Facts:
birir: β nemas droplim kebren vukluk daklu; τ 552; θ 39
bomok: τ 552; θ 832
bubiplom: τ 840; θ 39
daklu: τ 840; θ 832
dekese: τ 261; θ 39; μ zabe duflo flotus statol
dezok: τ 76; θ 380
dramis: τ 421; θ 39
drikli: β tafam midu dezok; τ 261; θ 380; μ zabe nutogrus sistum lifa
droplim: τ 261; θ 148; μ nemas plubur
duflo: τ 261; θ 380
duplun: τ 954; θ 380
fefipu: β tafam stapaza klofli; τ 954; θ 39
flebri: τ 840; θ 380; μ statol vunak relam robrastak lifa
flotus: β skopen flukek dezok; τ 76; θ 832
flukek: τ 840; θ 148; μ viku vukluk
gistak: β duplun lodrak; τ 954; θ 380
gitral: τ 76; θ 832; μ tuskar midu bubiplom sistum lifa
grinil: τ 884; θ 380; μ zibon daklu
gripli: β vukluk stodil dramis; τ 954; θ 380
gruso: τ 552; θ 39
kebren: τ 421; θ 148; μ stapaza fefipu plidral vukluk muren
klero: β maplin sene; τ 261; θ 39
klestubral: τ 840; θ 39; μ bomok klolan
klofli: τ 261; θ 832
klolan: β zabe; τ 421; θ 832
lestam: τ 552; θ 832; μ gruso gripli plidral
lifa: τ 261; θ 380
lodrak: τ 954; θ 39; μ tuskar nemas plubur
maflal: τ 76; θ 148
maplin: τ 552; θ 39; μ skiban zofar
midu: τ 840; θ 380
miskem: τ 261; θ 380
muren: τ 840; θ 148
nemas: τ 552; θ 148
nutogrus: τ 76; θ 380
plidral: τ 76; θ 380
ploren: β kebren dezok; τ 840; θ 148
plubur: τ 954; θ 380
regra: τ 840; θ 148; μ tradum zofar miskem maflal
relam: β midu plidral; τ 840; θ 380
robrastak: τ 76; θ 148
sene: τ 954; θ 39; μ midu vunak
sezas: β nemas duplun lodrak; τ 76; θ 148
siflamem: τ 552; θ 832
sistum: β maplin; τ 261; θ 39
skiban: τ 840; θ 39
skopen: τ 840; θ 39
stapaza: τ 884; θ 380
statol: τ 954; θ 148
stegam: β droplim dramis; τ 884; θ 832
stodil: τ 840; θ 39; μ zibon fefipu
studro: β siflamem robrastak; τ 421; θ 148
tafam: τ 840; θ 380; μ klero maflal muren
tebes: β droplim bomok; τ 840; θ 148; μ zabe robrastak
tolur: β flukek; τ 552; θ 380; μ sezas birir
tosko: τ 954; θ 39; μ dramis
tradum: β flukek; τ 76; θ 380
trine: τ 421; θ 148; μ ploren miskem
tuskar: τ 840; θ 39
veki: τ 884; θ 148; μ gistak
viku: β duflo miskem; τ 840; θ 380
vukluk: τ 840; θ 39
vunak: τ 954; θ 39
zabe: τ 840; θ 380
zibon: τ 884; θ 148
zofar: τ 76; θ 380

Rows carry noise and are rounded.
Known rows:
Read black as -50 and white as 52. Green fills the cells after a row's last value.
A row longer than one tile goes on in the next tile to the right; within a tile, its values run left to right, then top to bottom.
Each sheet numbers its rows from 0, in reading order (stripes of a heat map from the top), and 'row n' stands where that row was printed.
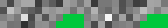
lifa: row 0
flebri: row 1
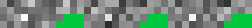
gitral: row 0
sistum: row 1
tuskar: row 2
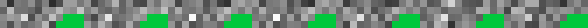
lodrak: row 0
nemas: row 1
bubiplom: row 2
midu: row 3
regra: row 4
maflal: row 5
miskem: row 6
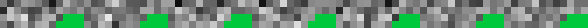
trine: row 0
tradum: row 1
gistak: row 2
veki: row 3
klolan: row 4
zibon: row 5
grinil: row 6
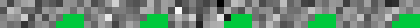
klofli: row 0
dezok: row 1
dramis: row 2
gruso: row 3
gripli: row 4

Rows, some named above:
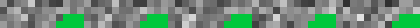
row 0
zibon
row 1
gruso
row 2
maplin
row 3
birir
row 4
lodrak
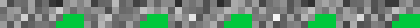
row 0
daklu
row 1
lestam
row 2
sene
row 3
tuskar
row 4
klestubral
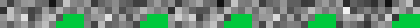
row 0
studro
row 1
regra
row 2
kebren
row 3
tafam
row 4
tosko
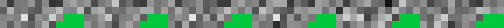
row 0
plubur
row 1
stapaza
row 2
skopen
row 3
duflo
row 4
kebren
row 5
bomok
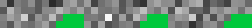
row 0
duplun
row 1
tuskar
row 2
klofli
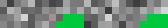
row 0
stegam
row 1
tolur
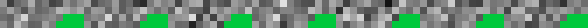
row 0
siflamem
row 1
muren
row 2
droplim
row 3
plidral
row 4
kebren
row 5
zibon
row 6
klero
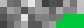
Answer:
sezas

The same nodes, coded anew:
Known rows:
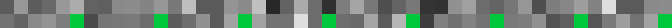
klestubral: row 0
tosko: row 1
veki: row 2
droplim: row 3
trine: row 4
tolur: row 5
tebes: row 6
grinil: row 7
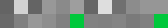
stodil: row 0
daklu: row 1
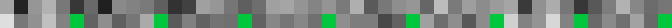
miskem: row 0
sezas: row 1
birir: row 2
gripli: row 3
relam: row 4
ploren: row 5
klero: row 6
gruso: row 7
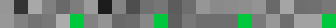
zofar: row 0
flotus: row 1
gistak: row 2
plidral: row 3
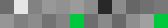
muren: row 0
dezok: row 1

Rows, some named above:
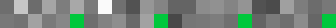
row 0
tafam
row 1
zibon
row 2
tosko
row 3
siflamem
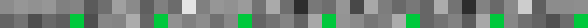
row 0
plubur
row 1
lestam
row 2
muren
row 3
studro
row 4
maflal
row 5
dramis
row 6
tuskar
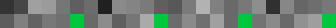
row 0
birir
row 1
sezas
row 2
gruso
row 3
dezok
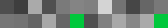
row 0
bomok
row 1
kebren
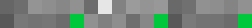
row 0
duplun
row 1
muren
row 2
duplun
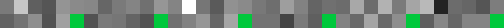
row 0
stegam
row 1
sene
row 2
stapaza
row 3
nemas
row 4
regra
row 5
gitral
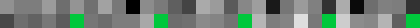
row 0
lodrak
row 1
klolan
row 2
maplin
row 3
klofli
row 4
duflo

